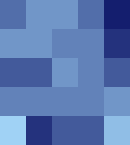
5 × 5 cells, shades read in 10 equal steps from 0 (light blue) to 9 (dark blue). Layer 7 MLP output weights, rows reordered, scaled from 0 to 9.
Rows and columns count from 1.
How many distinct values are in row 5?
4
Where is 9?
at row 1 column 5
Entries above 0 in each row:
5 5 5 5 4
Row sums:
25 22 25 19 21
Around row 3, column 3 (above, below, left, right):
4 4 6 4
